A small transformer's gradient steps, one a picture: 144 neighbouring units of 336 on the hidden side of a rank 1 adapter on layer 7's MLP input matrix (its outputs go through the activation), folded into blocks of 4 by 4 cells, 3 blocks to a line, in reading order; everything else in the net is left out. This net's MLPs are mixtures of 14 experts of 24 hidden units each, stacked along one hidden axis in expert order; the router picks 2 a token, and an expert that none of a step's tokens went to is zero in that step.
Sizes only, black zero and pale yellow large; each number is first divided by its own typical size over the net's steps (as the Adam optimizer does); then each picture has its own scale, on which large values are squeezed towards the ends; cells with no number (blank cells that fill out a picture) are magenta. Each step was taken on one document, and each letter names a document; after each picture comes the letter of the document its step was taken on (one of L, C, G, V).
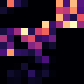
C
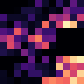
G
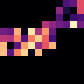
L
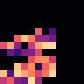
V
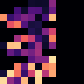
V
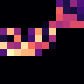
L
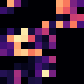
C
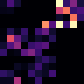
C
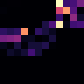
C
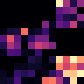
G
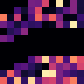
C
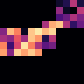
L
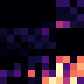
G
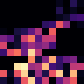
V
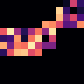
L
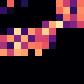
L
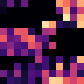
G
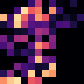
V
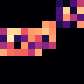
L
